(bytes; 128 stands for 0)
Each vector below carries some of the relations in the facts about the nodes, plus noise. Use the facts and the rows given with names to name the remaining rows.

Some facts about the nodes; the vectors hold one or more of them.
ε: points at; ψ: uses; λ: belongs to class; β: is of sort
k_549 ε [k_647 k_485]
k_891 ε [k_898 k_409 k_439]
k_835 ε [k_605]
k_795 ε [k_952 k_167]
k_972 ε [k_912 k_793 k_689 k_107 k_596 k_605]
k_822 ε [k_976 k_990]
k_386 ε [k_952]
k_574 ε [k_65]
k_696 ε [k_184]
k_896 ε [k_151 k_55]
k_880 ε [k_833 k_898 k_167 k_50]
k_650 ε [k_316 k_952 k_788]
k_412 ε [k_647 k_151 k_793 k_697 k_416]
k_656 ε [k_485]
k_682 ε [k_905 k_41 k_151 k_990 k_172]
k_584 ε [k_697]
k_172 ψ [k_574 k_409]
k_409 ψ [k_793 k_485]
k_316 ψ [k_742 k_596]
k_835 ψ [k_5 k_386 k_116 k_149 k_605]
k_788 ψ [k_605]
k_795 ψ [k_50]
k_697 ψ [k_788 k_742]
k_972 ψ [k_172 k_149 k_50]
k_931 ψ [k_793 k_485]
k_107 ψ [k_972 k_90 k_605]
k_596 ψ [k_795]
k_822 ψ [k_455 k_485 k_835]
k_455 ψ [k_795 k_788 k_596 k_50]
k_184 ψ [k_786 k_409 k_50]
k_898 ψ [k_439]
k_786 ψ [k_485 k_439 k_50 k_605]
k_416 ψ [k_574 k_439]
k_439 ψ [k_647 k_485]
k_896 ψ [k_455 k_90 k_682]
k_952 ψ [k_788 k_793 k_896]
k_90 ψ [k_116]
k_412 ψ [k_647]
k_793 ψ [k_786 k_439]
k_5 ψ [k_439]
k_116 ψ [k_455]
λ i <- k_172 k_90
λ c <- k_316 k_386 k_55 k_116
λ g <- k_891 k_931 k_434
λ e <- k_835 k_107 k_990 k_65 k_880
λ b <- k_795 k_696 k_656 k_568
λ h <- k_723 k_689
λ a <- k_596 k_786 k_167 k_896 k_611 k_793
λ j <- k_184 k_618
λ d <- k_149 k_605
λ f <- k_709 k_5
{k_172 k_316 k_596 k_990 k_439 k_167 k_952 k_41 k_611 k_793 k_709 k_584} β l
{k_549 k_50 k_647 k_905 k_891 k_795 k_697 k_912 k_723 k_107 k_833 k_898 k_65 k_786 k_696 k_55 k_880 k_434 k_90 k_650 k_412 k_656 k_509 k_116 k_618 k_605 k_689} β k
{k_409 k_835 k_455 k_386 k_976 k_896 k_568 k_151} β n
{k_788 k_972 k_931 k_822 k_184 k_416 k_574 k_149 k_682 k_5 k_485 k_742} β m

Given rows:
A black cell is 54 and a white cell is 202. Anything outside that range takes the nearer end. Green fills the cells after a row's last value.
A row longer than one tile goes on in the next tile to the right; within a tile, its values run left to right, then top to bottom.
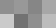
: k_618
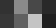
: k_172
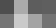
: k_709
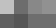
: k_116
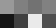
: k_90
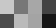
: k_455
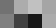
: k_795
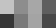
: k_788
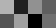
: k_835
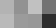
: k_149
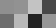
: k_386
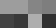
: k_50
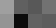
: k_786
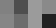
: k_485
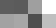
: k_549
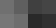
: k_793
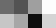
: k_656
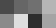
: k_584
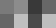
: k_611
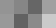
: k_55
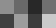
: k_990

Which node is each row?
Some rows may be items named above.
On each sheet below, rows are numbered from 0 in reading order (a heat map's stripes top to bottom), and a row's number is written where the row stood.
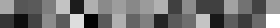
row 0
k_107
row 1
k_896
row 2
k_605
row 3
k_172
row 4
k_65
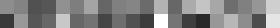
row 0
k_316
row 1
k_184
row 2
k_880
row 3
k_795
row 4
k_696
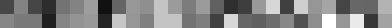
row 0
k_439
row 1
k_409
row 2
k_891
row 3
k_184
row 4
k_412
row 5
k_650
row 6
k_584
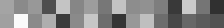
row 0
k_568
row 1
k_742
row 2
k_742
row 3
k_952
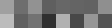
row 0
k_184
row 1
k_647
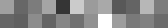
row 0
k_697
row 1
k_650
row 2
k_574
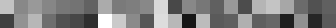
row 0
k_742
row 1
k_880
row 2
k_696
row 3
k_898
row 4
k_682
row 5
k_596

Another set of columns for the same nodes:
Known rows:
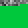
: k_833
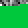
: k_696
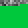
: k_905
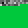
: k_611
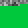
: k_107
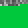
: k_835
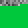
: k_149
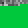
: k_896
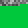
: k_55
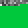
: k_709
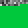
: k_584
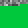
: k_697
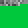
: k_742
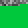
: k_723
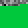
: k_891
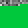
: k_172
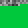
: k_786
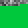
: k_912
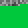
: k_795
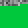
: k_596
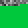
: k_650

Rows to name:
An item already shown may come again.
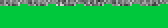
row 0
k_788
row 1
k_742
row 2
k_952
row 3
k_409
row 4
k_682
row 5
k_795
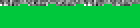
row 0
k_184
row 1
k_793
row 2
k_605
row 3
k_184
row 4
k_697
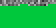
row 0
k_386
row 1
k_898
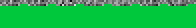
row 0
k_898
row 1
k_412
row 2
k_574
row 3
k_50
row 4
k_116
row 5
k_412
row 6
k_880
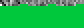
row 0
k_696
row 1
k_90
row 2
k_788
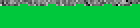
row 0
k_990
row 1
k_742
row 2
k_455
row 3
k_568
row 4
k_65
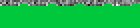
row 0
k_439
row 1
k_793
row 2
k_656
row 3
k_647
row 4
k_316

